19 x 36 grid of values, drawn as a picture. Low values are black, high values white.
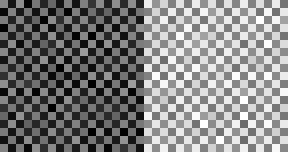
A checkerboard runs through the table. A vertical seam about 50% of the way across splits the table, and the right part is higher. Overall the values sit about 50% of the way up the scale.
